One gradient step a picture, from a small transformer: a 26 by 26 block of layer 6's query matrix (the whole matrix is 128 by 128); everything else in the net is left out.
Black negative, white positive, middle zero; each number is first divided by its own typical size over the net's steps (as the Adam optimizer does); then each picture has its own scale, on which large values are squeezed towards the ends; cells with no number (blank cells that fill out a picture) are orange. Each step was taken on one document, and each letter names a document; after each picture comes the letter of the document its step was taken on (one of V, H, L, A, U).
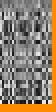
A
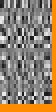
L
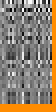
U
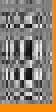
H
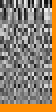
L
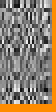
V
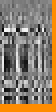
A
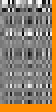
U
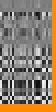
A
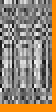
A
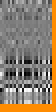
U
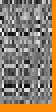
A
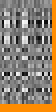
L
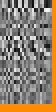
V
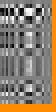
H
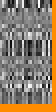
U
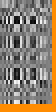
V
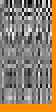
U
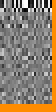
L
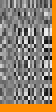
L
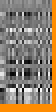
U
